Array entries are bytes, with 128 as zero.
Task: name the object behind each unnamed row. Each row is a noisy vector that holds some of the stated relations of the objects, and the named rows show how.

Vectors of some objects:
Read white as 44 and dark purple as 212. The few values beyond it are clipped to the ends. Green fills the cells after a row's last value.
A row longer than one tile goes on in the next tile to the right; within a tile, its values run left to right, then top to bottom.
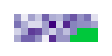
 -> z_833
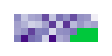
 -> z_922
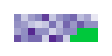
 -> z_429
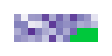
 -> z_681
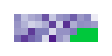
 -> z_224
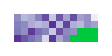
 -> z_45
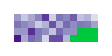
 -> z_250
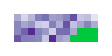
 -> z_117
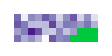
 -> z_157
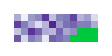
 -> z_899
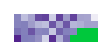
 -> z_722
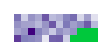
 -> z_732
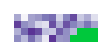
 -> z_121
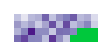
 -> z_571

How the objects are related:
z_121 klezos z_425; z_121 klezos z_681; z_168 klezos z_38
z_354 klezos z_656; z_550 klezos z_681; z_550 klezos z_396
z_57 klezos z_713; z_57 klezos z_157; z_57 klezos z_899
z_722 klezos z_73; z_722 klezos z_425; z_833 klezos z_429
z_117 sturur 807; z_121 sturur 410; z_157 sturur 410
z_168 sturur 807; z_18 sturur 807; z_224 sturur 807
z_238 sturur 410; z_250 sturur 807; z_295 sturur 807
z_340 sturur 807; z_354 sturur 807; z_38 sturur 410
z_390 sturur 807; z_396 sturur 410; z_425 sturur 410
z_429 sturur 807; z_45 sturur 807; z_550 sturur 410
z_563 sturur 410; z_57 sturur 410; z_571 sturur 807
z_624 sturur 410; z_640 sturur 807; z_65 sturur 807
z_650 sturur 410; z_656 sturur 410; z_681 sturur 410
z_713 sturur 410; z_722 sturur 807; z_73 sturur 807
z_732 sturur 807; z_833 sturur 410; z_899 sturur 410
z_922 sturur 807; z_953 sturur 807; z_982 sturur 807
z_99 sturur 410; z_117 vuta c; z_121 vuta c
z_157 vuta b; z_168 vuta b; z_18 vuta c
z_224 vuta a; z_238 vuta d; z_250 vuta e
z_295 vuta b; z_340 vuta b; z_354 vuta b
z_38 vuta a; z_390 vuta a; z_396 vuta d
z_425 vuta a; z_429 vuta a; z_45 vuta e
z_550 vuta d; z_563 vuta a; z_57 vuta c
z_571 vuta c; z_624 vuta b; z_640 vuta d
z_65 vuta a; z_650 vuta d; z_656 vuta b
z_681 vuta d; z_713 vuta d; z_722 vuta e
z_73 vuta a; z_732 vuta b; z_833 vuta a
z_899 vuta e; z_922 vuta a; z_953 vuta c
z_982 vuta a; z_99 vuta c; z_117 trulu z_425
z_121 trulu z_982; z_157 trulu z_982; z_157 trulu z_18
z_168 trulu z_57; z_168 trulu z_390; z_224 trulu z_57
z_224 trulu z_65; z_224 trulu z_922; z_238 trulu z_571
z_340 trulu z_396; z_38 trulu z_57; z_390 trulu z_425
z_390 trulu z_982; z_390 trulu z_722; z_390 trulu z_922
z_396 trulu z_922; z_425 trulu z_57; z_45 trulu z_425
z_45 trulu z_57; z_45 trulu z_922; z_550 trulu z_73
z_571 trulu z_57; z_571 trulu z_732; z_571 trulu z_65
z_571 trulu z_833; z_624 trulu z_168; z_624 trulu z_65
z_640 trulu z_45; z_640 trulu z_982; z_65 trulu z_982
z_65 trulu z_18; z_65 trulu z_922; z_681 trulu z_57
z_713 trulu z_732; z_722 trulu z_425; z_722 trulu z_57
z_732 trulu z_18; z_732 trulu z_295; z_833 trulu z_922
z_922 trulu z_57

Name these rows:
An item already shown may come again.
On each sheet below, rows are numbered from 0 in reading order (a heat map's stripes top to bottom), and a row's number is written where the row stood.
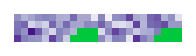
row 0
z_640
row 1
z_563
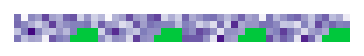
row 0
z_656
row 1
z_99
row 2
z_390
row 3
z_982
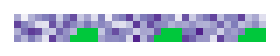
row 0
z_121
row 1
z_38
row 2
z_168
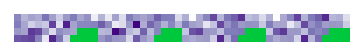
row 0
z_65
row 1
z_396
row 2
z_57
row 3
z_57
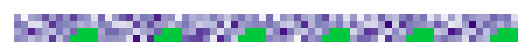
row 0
z_681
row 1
z_425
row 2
z_65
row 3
z_624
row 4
z_833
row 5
z_396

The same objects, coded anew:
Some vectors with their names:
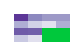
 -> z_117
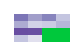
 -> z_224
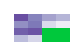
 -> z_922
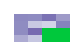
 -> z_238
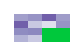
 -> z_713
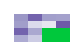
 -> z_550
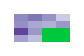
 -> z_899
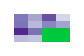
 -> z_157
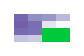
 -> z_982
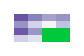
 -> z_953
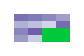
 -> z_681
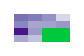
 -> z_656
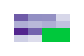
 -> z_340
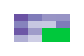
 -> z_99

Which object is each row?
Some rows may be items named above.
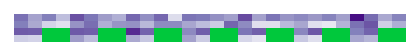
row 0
z_65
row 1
z_425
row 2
z_624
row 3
z_681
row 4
z_571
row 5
z_640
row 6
z_57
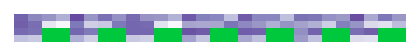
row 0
z_982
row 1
z_121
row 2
z_982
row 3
z_38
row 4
z_833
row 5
z_396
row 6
z_571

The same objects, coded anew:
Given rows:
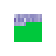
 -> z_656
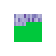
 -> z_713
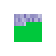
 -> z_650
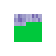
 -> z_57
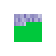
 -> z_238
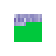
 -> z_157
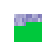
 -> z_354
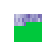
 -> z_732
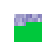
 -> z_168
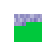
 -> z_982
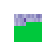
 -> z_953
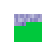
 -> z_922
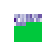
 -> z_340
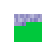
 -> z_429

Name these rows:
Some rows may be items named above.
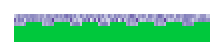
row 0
z_656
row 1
z_571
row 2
z_396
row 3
z_396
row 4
z_117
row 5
z_117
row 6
z_425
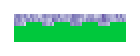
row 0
z_681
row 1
z_640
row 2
z_38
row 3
z_121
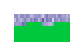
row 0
z_982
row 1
z_624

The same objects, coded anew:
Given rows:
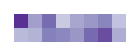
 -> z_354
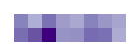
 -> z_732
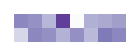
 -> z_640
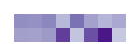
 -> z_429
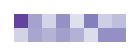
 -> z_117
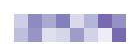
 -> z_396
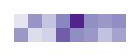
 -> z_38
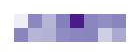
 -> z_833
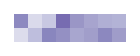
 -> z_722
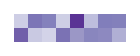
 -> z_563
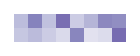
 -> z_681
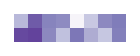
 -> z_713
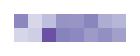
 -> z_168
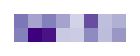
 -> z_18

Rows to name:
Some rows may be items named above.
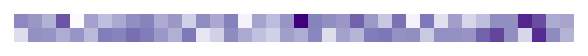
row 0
z_640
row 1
z_121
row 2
z_425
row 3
z_571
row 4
z_982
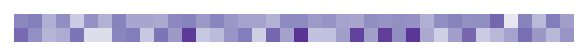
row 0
z_121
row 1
z_624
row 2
z_624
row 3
z_157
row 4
z_656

